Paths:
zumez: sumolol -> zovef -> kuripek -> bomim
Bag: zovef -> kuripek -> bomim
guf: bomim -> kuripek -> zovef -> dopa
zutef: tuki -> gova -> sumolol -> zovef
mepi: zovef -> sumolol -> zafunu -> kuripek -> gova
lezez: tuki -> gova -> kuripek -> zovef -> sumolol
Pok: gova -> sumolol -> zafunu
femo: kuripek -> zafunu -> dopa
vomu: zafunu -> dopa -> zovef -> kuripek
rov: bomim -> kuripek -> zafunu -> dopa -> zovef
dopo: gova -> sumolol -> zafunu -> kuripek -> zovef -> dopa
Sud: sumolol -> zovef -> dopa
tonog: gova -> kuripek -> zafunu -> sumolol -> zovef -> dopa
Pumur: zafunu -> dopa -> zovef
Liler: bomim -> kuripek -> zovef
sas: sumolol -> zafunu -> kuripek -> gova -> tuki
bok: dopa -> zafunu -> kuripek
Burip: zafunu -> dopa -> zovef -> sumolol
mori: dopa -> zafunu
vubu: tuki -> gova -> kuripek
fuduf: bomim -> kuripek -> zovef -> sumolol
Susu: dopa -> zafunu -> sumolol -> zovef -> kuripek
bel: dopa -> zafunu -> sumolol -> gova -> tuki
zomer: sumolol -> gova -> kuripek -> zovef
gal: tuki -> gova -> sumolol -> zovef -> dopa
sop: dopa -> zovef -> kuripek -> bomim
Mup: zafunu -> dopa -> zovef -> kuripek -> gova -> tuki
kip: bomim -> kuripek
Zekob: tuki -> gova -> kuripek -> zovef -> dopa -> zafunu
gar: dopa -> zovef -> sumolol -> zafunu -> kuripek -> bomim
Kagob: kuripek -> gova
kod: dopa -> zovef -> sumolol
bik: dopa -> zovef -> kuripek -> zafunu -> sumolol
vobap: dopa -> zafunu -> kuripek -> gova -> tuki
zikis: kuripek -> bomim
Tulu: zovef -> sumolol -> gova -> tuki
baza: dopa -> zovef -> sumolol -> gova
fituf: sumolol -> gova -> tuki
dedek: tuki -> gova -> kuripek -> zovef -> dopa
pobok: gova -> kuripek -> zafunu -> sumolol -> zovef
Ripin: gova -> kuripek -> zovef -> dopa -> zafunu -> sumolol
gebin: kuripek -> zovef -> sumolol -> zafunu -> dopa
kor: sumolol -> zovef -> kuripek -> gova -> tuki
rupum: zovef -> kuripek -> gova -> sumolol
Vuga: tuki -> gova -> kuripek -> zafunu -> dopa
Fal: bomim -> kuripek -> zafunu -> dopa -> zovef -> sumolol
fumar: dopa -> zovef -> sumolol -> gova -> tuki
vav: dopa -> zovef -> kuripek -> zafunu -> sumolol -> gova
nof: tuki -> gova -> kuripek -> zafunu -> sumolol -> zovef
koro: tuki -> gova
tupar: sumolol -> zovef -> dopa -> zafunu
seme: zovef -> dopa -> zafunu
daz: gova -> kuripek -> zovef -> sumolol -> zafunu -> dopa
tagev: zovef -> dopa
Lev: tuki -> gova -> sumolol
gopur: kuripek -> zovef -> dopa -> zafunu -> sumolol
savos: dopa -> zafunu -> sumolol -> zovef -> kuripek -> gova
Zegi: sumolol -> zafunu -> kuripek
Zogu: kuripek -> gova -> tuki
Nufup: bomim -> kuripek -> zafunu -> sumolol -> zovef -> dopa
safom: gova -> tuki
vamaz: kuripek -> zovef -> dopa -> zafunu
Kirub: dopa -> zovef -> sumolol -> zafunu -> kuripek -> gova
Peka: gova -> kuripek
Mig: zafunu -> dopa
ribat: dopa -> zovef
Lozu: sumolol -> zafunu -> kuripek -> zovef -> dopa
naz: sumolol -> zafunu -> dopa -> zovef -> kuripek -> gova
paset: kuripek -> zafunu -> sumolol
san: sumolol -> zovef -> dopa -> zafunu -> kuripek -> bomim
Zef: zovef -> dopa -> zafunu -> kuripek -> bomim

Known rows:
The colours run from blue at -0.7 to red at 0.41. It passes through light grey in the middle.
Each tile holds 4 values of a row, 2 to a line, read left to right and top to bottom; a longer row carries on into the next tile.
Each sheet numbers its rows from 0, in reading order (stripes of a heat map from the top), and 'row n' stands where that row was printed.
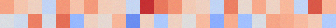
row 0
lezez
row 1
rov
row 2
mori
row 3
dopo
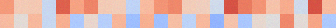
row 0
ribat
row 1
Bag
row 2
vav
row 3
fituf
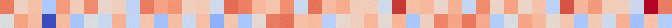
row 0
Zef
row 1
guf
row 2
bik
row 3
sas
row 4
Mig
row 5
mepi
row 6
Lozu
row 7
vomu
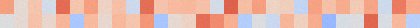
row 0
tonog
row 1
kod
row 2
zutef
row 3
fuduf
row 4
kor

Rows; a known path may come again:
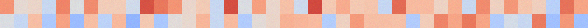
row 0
Ripin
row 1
vav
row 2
tupar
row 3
Sud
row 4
Zegi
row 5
mepi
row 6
dedek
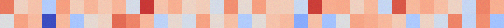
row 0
Zef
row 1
gal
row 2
savos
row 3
femo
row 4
dopo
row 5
vubu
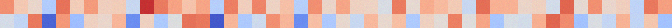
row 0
Zekob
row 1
rov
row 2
vobap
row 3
san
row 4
Susu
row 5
koro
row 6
daz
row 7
guf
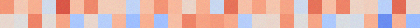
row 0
fituf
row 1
Bag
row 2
Kirub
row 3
safom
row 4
vamaz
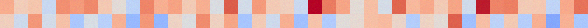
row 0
rupum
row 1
zomer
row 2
bel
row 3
vomu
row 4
Nufup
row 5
Mup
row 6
sop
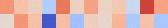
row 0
bok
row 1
Fal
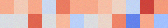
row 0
kor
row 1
Vuga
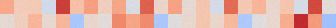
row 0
Mig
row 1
Tulu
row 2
tonog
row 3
gebin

